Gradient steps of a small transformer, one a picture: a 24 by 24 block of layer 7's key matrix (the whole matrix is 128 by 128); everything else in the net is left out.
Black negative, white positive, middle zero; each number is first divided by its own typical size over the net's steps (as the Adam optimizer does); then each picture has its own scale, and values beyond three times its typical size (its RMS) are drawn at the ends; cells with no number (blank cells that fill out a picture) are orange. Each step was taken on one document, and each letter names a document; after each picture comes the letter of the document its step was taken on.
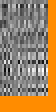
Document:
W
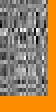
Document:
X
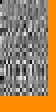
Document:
W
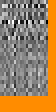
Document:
W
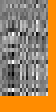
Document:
X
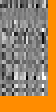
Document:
X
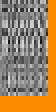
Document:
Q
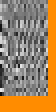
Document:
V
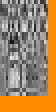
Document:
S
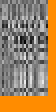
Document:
W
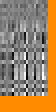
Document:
X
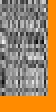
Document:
Q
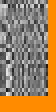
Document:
W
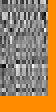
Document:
V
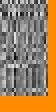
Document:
S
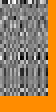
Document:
V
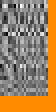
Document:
V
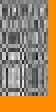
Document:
S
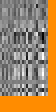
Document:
X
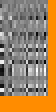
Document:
V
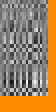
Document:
Q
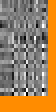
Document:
X
